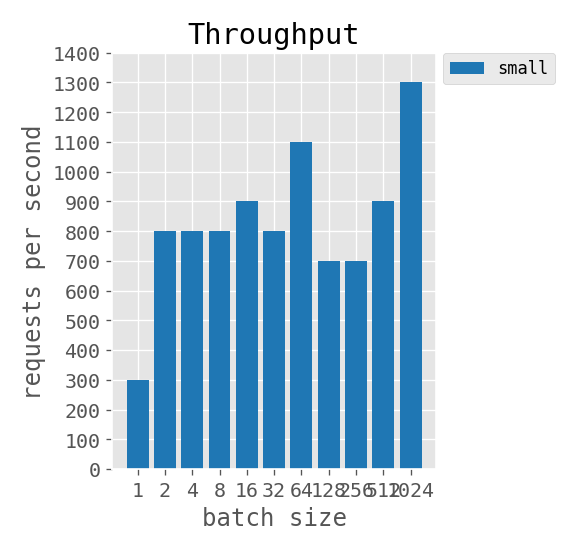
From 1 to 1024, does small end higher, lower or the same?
higher
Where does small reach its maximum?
1024
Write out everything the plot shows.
Title: Throughput
x-axis: batch size, ticks 1 2 4 8 16 32 64 128 256 512 1024
y-axis: requests per second, ticks 0 100 200 300 400 500 600 700 800 900 1000 1100 1200 1300 1400
Legend: small
Values:
small: 300 800 800 800 900 800 1100 700 700 900 1300
